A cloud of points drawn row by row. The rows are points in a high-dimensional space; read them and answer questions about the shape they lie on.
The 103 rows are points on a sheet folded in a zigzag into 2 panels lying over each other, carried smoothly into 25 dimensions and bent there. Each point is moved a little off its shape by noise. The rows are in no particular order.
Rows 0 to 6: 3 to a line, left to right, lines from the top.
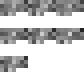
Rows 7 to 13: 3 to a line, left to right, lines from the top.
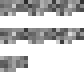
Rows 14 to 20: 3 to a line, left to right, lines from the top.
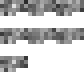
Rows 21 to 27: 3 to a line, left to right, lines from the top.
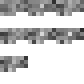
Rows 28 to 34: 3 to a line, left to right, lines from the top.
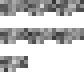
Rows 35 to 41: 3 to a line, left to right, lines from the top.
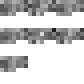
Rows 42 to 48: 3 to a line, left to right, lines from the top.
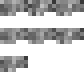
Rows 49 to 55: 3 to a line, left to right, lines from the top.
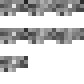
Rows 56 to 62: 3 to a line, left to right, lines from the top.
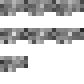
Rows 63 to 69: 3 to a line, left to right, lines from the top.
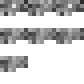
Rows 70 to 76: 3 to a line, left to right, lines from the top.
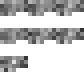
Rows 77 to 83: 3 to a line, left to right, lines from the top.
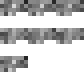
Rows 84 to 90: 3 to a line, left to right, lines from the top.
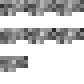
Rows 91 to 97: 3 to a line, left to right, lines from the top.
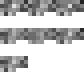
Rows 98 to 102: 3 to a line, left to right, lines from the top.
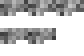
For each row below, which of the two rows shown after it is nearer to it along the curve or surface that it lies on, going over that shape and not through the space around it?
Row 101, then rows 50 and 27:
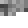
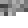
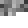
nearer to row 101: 50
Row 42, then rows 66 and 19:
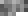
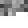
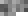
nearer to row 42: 66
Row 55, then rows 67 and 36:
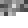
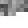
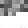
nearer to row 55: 67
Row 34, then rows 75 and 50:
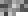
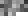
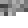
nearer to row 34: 50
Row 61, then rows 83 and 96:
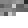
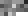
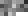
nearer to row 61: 83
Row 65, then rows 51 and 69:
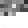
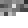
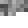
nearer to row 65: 51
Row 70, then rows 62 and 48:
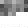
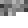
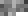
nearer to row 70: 48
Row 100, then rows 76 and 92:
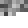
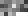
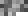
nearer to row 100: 76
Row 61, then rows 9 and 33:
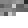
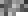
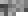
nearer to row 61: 9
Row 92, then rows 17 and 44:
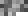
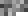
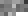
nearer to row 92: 17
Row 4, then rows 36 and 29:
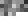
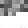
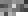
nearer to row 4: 36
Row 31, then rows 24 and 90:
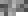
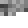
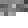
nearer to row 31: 90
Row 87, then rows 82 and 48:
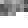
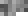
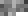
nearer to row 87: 48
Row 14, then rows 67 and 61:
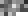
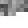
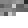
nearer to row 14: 61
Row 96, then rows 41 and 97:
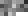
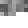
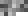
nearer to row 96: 97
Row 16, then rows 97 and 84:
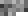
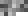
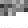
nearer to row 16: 84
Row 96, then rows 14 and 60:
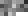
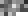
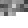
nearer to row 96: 14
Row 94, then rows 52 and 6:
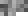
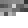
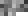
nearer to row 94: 52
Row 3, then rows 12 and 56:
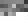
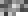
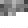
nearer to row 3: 12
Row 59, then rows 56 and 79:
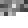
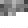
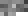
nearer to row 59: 79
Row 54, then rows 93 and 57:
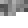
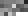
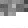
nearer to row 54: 57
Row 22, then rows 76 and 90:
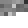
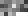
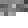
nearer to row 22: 76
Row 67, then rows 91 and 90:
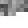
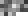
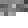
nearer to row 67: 90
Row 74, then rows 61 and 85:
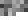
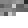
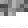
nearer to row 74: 61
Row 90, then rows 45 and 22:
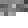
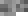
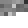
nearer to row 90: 45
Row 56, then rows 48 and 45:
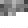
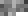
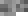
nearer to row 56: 48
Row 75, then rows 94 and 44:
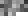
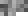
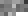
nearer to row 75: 44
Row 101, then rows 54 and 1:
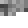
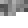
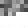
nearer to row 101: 54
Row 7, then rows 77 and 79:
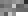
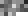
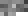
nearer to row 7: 77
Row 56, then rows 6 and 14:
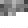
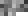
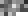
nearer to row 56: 6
